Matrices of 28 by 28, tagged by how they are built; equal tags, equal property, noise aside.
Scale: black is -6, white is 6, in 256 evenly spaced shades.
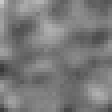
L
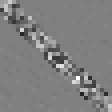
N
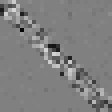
N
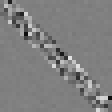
N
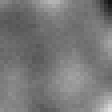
L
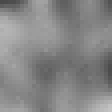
L
